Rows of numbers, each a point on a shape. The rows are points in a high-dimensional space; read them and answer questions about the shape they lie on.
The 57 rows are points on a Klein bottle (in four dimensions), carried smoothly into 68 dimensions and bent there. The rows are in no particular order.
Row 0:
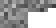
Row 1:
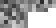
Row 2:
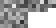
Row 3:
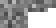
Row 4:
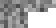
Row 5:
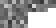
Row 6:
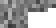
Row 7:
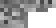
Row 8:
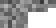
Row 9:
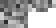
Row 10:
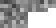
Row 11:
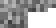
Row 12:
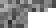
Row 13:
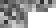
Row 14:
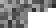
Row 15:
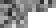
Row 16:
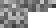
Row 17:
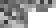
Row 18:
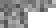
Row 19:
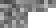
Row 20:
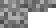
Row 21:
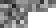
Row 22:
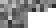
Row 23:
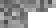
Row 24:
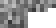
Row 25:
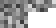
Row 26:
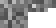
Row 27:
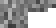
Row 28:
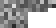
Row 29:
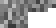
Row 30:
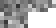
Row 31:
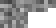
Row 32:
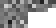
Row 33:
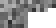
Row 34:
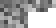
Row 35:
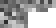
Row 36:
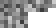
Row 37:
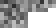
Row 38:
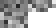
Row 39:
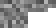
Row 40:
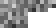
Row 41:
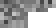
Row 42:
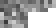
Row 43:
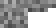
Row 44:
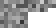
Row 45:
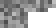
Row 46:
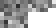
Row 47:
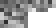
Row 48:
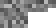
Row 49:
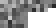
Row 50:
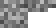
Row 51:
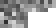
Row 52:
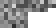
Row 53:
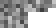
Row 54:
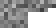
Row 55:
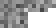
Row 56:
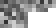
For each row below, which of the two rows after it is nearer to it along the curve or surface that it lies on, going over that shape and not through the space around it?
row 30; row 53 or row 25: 25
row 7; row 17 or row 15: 17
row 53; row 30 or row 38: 38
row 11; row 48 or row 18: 48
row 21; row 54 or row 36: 36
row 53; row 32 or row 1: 1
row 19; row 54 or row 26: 26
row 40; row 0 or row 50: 50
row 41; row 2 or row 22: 2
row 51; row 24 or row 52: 52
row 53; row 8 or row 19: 19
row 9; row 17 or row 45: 17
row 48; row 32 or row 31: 31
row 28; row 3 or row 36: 3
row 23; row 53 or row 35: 53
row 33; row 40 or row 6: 40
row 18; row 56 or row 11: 56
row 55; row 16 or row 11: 16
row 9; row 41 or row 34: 34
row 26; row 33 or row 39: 39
